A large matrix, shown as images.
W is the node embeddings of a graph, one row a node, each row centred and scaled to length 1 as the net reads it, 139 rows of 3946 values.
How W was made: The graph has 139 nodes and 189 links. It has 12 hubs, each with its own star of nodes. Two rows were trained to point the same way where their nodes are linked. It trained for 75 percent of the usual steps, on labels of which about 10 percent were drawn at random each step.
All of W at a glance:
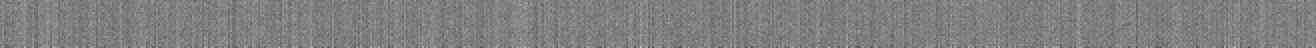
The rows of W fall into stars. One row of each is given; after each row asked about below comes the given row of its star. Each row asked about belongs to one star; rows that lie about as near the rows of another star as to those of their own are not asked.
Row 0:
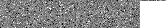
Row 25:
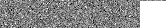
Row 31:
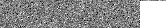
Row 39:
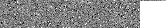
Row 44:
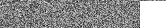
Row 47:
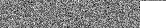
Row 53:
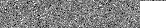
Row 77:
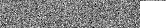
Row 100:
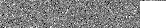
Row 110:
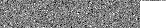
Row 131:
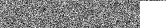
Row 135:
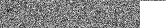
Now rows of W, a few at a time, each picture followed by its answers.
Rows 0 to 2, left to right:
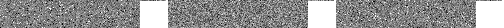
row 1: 53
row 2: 44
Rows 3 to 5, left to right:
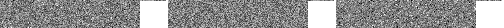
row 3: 135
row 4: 31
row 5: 31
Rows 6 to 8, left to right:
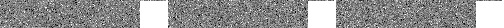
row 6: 110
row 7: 77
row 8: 25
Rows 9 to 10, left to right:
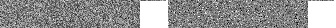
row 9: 44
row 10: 44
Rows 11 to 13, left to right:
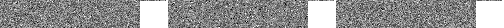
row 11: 53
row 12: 110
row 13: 100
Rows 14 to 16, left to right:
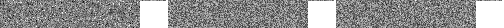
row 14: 47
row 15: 44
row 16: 47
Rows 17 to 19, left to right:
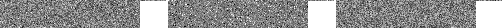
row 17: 77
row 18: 39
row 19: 53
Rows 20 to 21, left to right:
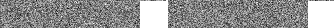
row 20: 131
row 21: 100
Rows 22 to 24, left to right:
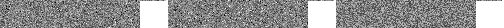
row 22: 31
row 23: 31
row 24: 53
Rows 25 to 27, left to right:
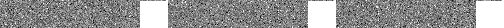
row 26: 39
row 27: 135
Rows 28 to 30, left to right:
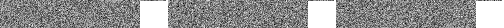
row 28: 131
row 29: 100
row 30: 100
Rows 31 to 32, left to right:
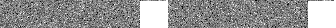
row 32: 131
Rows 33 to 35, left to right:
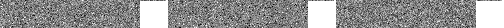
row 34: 53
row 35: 25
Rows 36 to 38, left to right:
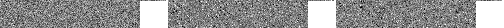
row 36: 39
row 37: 53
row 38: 110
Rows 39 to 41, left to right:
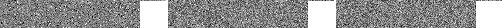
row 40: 47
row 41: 77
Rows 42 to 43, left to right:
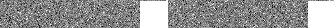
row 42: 135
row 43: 110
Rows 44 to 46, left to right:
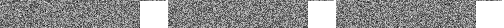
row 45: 31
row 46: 31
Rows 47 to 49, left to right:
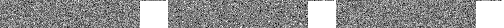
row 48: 131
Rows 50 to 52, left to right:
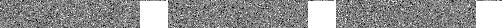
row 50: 47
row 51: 100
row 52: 135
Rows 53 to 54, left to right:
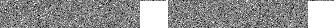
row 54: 47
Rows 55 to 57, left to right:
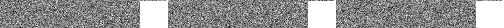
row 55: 135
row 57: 135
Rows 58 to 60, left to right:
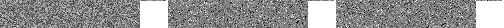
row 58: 25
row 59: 44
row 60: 100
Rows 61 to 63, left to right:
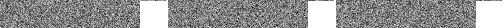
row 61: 135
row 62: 0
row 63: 53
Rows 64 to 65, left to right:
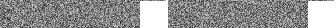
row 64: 31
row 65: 39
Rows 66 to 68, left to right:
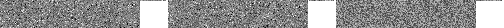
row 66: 135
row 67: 131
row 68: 77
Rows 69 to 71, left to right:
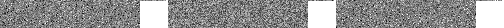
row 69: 31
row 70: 110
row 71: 77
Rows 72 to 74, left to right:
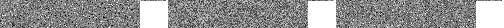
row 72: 131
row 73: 0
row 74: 77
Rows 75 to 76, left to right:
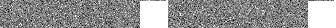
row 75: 31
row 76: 25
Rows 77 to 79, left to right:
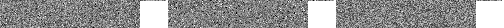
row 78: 110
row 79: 53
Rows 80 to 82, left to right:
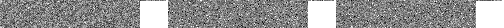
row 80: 31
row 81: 44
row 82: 39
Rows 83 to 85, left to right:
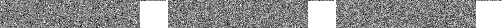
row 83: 53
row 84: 100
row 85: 31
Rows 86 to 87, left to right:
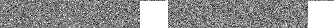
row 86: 39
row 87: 100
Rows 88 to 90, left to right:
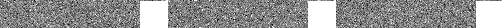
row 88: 0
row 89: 25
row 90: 31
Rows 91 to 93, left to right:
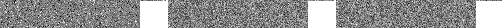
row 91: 53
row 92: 47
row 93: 44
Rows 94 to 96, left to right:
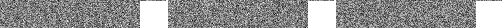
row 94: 44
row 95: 44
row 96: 53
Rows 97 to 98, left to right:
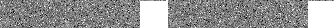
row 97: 135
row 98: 47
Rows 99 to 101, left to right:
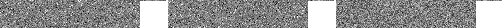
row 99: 100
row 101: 135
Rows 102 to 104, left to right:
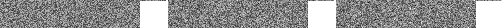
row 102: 100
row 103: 131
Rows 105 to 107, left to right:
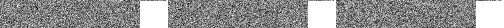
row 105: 131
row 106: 131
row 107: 0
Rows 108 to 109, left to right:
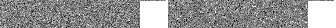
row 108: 110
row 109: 25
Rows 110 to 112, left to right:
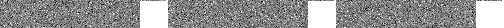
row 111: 44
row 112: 53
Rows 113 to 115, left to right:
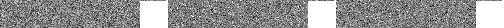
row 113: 25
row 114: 131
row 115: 44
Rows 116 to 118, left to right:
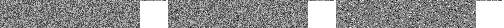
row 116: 47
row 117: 47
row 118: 25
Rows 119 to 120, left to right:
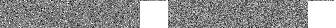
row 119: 77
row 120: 44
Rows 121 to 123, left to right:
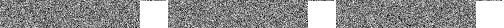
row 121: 110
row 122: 25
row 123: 131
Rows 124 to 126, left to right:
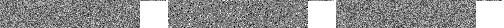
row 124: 77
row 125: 31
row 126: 25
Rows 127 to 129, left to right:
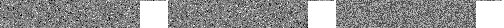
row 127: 47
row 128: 47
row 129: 110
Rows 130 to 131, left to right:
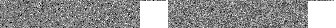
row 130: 47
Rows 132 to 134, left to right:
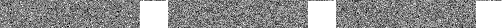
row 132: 0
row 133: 31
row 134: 135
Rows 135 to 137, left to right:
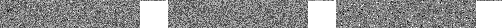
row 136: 135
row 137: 131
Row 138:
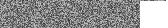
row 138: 131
